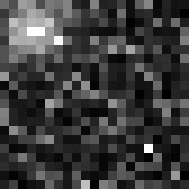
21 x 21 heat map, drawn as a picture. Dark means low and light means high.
Bumps: one, in the top left. Mirror symmetry: none. Histogram: skewed, a long tail of high values. Stripes: none.
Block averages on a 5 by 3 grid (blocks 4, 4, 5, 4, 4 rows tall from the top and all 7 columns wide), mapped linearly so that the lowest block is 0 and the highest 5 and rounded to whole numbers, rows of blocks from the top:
510 | 311 | 110 | 110 | 000
